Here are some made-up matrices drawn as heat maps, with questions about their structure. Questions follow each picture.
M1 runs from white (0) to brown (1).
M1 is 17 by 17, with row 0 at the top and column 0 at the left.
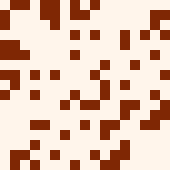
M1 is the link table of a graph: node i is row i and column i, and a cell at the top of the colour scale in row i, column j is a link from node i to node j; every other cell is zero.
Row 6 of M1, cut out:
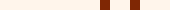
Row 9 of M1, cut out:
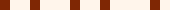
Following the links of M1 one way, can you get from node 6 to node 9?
yes
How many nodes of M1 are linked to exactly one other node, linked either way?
0
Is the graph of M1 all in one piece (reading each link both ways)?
yes
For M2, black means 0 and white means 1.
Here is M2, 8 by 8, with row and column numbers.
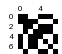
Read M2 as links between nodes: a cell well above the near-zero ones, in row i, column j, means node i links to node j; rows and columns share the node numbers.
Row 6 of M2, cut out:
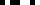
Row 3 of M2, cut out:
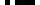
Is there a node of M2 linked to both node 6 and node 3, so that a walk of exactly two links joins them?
yes
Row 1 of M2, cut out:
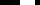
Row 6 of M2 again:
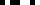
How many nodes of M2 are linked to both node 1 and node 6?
2
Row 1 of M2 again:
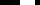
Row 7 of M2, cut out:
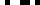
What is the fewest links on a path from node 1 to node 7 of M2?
2
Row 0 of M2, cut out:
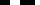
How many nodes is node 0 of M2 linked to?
3
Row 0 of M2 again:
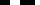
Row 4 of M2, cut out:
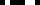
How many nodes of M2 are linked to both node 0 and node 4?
0
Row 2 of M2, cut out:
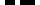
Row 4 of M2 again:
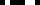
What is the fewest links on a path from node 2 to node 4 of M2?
3
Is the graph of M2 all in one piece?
yes
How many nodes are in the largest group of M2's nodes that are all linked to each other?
4
